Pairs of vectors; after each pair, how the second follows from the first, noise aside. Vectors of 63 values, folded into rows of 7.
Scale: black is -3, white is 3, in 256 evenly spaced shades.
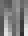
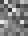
shuffled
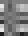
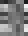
reversed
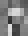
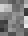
wrapped around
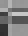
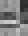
reversed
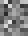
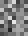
wrapped around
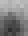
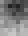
reversed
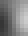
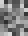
shuffled
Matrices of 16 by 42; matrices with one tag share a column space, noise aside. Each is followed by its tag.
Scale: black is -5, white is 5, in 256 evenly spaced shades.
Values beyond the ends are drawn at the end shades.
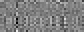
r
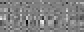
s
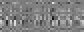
s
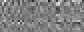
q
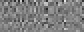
q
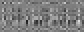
s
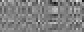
q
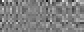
q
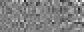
q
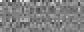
q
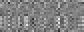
r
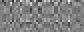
q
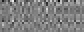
q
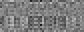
r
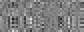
r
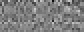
q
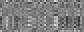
r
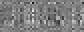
s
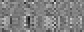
r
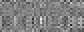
r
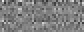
q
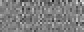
q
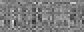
s
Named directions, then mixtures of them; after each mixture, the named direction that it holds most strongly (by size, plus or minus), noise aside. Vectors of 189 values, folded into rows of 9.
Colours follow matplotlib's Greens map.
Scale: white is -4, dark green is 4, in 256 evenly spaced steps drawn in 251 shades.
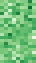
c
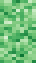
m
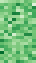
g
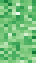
c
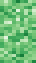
m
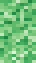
m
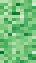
g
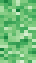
m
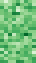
g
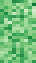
m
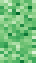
c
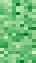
m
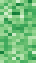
g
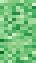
g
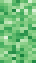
m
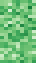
c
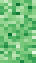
c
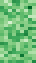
m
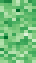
m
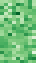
c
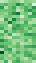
g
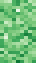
m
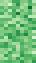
c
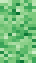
g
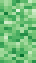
m
